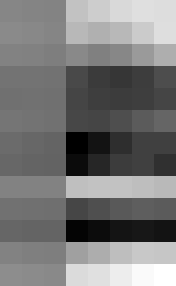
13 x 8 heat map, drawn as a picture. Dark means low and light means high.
Grain: streaks across. Seam: vertical, 40% of the way across, the left part calmer. Ninth with the lowest average: centre. Calmest part: top left.
